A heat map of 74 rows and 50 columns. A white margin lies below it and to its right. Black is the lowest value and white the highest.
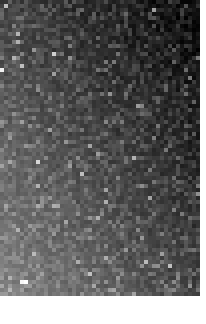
Grain: fine. Ninth with the highest average: bottom left. Mirror symmetry: none. Average level on the scale: 30%. Stripes: none. Ninth with the lowest average: top right. Slope: up to the bottom left.
